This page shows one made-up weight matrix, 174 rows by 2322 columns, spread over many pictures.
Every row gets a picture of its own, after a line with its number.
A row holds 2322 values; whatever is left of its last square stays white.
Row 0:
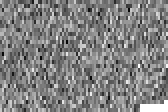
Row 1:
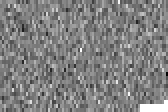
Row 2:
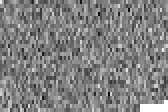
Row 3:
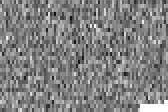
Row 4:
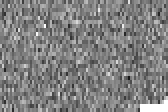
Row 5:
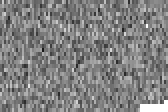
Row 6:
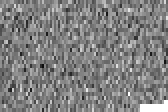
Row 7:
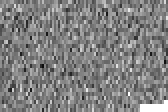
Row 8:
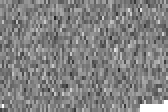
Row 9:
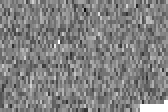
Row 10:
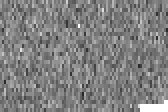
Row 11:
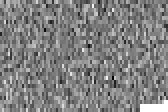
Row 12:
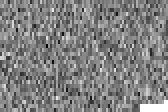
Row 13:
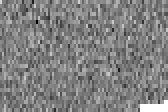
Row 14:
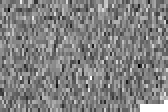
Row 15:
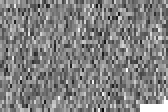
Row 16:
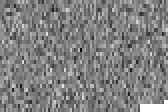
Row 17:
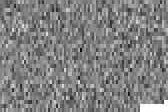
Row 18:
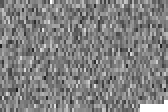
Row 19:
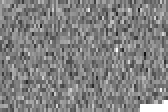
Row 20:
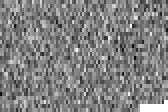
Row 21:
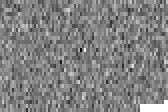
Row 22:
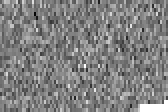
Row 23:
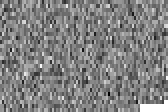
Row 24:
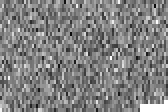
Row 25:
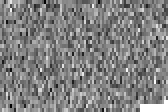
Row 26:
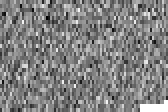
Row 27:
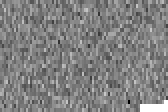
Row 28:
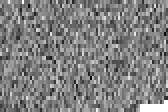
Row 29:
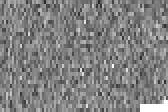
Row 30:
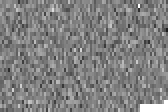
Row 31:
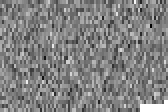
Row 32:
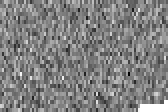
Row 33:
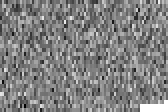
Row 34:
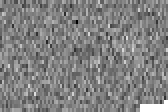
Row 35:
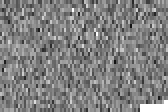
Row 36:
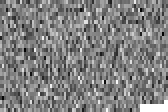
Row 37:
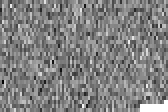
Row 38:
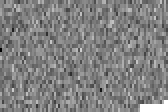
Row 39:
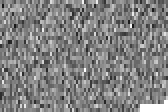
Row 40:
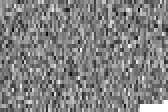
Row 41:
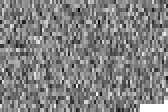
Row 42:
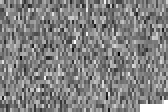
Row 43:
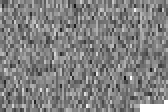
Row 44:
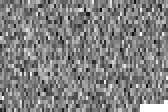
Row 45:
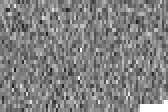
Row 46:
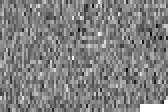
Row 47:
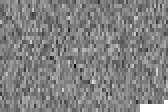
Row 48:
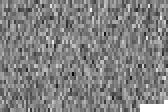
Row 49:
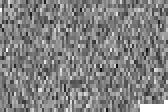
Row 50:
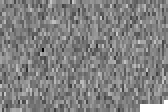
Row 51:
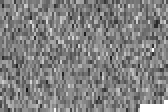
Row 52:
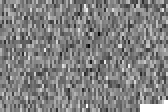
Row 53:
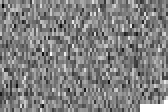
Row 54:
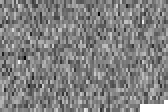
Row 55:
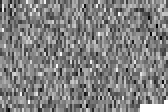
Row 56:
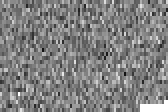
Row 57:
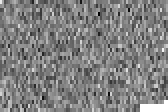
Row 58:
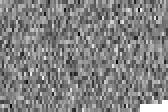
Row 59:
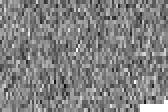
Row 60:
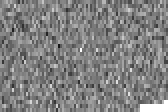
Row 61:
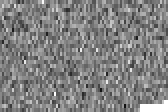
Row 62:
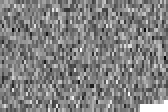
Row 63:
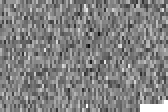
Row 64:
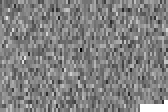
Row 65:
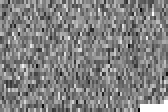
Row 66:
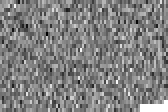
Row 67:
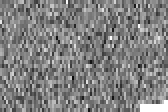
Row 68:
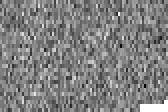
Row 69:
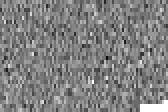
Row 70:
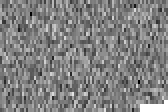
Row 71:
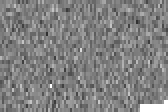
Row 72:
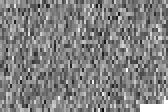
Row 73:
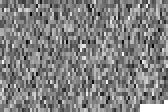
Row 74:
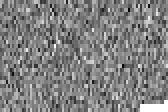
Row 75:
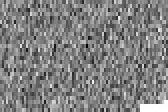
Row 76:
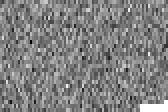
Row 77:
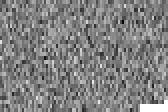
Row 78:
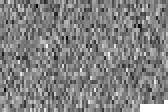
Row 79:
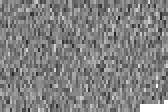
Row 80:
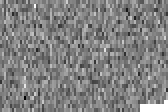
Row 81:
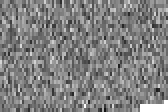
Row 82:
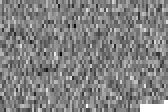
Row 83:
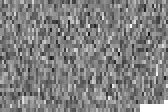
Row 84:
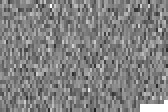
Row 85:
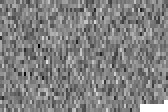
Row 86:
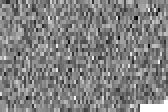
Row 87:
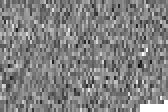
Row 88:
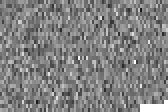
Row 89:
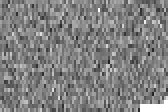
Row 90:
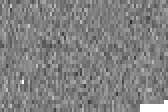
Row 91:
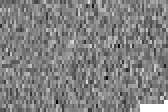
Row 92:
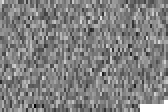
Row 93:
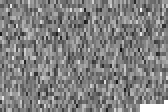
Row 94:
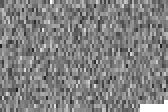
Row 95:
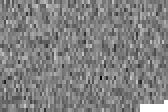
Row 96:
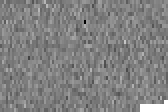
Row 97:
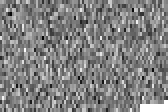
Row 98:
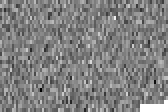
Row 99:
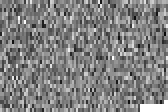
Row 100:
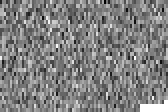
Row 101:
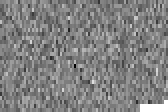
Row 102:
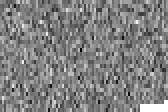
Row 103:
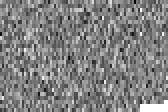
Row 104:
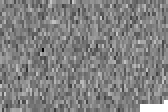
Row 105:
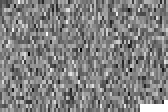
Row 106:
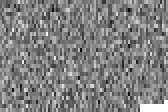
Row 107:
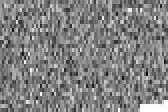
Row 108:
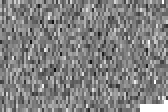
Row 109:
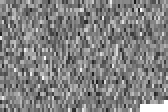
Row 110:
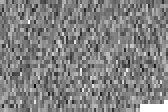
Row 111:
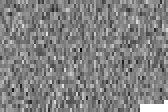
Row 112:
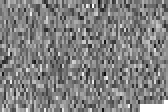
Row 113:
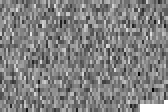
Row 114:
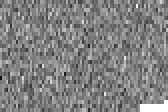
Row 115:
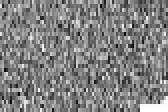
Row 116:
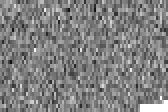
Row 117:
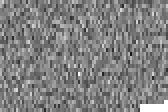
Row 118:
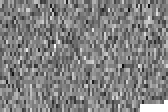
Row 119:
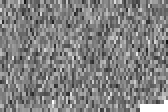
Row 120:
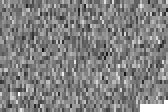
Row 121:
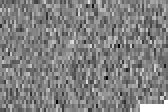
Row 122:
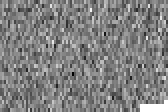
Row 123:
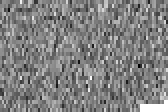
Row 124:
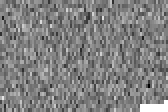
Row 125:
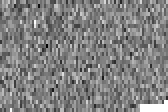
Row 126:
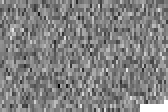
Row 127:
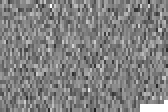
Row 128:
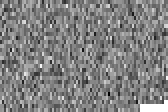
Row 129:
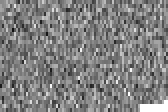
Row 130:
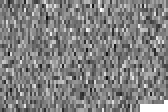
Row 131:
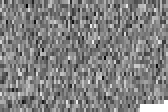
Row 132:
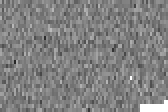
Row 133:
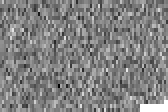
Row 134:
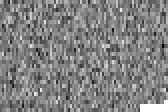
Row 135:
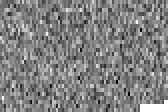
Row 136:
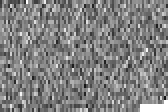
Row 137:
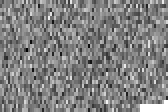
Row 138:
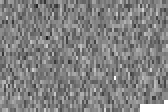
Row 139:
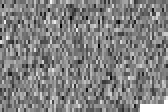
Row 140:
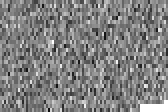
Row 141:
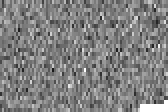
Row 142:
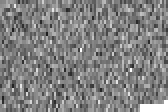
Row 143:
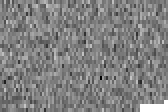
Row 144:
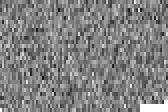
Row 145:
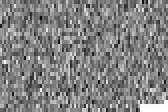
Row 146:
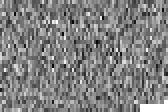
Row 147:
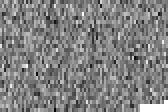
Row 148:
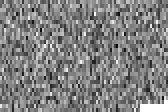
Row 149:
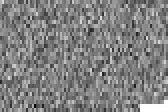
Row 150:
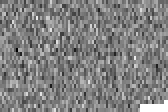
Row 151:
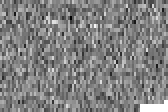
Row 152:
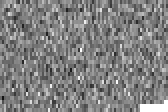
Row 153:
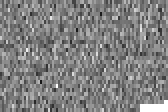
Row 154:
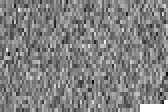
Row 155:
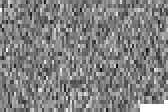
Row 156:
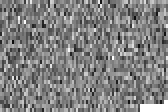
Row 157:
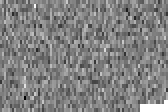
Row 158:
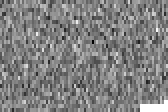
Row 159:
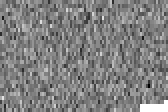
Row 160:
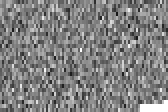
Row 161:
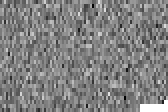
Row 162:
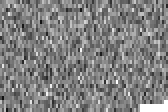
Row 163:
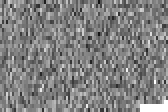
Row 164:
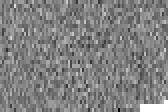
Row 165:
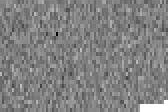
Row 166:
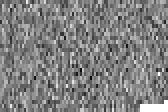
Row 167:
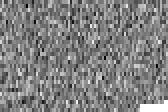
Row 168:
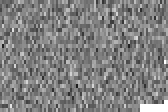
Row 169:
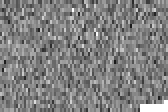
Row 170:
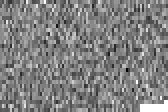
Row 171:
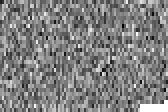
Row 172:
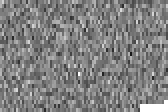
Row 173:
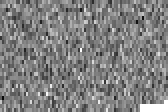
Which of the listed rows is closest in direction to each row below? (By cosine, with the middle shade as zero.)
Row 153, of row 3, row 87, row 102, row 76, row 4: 76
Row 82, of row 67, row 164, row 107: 67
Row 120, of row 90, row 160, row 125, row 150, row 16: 125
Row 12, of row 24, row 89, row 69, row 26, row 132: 132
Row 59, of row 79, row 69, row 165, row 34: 79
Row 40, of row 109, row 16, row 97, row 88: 109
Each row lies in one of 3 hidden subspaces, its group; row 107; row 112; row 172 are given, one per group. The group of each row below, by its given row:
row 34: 172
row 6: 107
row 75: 112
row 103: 107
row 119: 112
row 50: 172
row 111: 107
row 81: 112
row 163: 112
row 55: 112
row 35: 172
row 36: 107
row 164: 112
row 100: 172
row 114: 112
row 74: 112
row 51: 172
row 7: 107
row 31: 107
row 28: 172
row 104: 172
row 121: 112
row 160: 107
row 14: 112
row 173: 107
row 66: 107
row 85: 107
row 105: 107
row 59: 112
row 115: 172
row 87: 112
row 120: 172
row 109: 107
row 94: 172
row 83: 172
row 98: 112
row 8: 107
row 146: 172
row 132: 112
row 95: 112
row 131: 172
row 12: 112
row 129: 107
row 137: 112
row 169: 172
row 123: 112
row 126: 112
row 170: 112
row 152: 107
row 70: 112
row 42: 172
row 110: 112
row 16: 107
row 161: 112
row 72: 112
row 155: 112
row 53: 172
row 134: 172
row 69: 112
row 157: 172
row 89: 172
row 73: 112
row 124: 107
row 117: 172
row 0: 112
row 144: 107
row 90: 112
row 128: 172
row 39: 172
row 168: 107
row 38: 107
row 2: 112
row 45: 107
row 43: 112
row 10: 112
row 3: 172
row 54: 112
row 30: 107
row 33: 172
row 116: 107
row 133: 112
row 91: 112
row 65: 172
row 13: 172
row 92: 172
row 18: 172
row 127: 112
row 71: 107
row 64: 107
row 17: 107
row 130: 112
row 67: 112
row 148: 172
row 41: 172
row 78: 112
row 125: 172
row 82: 112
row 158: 172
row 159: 107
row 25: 112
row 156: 172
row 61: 107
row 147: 172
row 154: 112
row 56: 172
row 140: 112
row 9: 112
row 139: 172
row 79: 112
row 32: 172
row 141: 172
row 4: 172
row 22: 172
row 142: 107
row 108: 112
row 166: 112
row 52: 112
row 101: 172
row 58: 107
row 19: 107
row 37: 112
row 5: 172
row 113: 172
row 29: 112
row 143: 112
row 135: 107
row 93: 107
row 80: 172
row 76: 112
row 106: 107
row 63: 112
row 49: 112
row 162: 107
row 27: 112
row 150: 172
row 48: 112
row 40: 107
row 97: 107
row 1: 107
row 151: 172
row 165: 107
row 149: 172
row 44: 107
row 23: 172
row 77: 107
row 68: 112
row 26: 172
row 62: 107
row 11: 112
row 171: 172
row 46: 112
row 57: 112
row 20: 172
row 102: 107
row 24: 172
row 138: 112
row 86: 172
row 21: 107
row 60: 107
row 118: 112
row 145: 112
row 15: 112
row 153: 112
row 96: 112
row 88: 107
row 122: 112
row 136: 112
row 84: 112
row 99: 172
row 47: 172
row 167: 172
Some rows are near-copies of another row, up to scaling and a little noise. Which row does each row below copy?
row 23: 128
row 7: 6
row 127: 84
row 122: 48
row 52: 63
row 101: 47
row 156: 99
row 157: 80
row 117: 172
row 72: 15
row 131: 167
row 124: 159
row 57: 2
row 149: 92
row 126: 133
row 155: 49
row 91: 121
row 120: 56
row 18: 94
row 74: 118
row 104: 50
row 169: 35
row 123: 14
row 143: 95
